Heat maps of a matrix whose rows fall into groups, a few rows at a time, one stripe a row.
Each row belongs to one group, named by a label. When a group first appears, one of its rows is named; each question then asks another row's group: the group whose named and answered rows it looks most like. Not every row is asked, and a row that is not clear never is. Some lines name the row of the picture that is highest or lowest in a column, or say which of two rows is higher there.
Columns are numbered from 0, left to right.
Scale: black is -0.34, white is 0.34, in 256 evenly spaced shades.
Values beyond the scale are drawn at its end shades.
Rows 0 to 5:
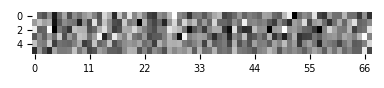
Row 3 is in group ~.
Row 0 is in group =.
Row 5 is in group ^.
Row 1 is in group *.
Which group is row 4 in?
=
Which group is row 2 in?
=
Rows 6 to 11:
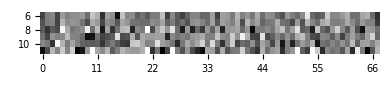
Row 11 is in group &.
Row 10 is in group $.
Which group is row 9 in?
$
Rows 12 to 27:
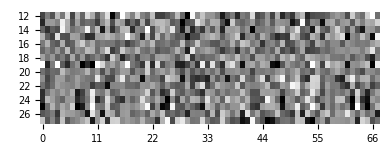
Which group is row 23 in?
&
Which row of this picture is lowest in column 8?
19
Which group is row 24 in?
&
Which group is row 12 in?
~
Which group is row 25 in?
&
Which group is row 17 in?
~
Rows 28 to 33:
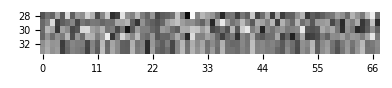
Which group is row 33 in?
*
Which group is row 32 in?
*
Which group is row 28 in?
~
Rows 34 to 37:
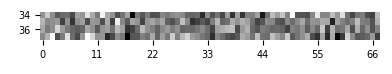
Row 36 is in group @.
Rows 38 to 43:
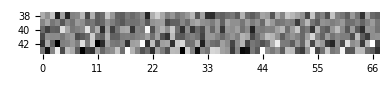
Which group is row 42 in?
^
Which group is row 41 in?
&
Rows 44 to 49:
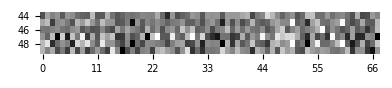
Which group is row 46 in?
=
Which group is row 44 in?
&
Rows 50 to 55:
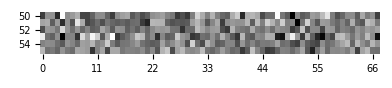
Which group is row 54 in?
~
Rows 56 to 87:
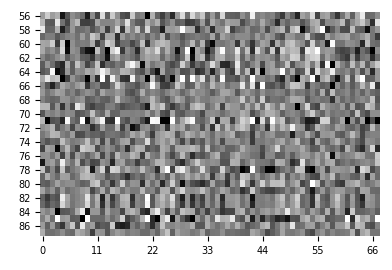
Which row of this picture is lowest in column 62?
85
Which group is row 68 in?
$
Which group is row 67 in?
@
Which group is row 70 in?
&
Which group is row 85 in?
@
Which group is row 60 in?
@
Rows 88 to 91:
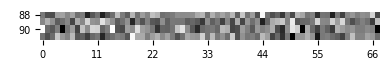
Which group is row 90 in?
=
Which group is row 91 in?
$
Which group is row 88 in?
$
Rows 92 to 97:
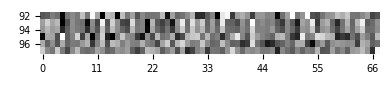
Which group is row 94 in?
*
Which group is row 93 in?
*
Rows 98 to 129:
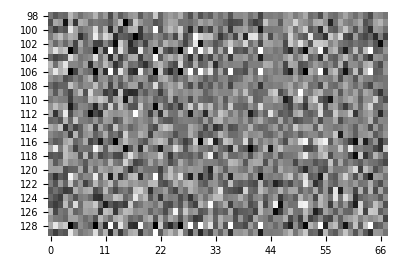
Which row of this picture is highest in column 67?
117
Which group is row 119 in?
@
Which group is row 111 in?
*
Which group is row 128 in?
*
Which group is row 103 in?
*
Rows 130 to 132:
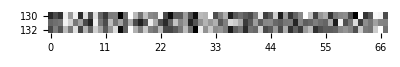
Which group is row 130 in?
~
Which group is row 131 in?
@
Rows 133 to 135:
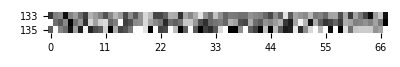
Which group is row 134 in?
=
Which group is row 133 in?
^
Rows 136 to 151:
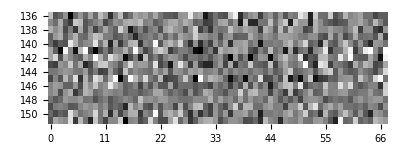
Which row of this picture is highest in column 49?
137
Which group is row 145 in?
~
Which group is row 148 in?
$
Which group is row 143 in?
&
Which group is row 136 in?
=
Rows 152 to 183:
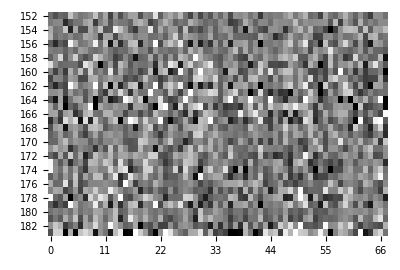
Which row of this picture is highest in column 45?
183
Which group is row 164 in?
$
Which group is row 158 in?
^
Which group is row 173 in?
=
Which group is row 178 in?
=
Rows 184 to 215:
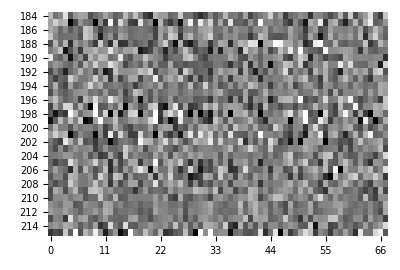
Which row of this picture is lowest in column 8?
197
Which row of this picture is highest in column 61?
197
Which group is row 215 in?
~
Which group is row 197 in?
@
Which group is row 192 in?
^
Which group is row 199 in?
&
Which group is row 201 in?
*
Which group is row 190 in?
=
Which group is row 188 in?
&
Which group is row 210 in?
&
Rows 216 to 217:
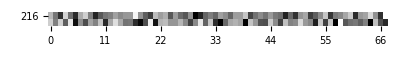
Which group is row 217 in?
@
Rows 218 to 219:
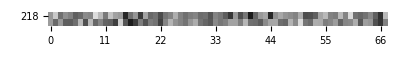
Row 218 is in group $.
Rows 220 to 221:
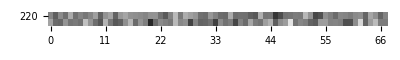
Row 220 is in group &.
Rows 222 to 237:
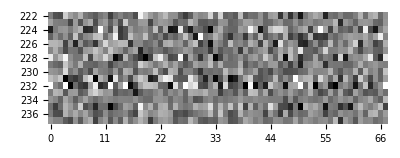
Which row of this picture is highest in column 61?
226
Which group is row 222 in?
$
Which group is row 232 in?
=
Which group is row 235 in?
$
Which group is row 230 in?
@
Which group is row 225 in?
~
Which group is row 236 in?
$
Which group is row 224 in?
&
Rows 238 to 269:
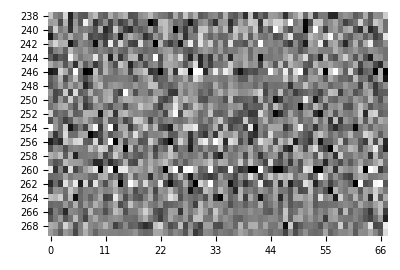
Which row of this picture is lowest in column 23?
260
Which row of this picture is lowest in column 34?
264
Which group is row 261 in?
&
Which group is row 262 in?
~
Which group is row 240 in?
&
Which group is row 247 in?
^
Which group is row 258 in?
@
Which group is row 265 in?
~
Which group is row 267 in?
^
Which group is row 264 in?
@
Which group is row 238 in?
=
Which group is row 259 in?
$
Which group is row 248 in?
&
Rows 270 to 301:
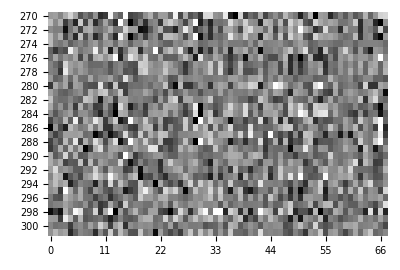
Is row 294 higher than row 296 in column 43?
Yes
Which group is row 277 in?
$
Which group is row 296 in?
$
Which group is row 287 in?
$
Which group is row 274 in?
=
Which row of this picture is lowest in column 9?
287
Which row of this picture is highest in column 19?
295
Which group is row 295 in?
$
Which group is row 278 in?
$
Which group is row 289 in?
&
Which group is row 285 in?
~
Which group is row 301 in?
*
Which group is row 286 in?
^
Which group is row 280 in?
&
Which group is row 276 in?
~
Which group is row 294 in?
*
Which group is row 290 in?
@
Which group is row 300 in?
=
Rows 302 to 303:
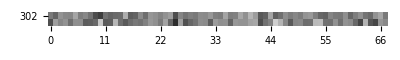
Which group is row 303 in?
&
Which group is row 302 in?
$
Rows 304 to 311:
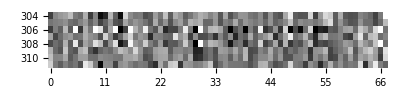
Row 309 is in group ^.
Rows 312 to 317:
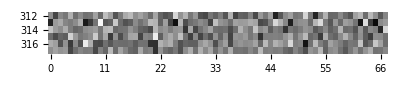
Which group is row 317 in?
*
